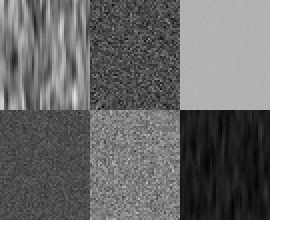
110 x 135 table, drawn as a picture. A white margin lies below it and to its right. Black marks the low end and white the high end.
It is made of 2 by 3 panels. Panel 1,1: middling, streaked downward, strong in contrast. Panel 1,2: low, fine-grained. Panel 1,3: high, flat. Panel 2,1: low, fine-grained, faint in contrast. Panel 2,2: middling, fine-grained. Panel 2,3: very low, streaked downward, faint in contrast.
